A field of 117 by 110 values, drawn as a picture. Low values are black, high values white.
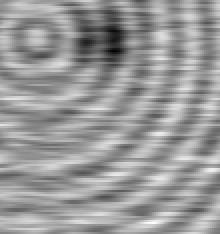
Ninth with the lowest average: top middle. Dips: one, in the top middle. Mirror symmetry: none. Rings: centred on the top left.
